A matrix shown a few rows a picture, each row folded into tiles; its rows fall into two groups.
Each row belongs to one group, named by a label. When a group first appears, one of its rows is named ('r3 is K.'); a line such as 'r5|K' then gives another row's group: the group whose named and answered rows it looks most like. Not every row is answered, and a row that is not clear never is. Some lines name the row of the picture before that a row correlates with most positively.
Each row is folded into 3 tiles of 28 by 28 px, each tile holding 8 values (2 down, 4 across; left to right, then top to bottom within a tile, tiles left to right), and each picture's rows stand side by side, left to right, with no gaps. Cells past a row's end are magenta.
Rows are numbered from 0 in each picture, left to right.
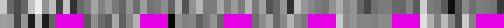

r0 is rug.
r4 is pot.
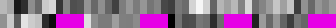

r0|rug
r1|pot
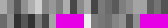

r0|rug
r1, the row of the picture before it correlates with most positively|1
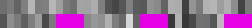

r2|rug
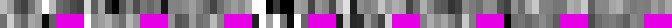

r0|rug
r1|pot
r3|pot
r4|rug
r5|pot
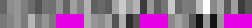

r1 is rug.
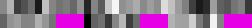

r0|pot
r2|pot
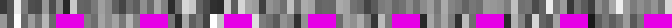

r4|pot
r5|pot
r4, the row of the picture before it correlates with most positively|2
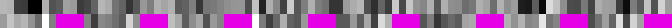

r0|pot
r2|pot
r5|rug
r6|pot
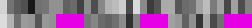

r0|pot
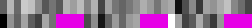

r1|rug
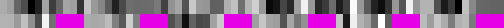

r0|pot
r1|pot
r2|rug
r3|pot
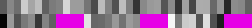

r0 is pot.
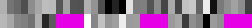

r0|rug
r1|pot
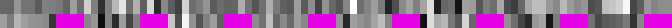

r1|rug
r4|pot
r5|pot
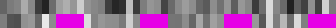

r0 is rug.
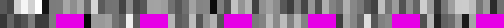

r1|pot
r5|rug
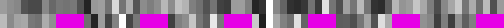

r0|pot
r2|pot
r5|rug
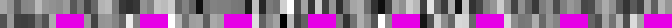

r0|rug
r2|pot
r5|pot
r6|pot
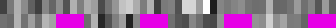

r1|rug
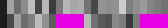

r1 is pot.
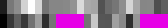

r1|rug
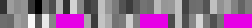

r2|rug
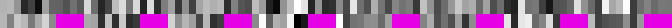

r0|pot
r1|rug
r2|rug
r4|pot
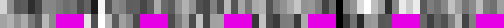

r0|pot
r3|rug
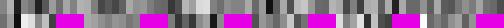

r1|pot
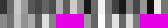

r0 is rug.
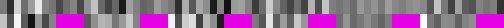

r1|pot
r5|pot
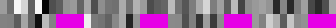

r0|pot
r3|pot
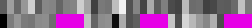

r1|rug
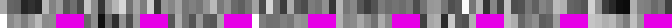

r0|pot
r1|rug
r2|rug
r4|pot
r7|pot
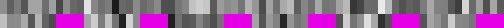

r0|rug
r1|pot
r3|rug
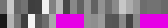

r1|rug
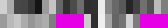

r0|pot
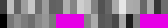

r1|rug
